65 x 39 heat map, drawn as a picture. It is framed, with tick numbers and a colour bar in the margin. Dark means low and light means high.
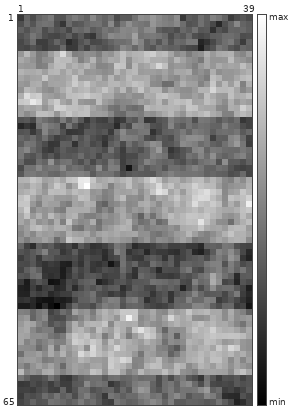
Average level on the scale: 50%. Ninth with the lowest average: bottom left. Stripes: horizontal, repeating 3 times.
